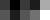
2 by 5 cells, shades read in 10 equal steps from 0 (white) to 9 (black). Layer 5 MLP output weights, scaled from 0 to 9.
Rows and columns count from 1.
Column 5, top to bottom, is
3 0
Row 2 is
6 8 6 5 0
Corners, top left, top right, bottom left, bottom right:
7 3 6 0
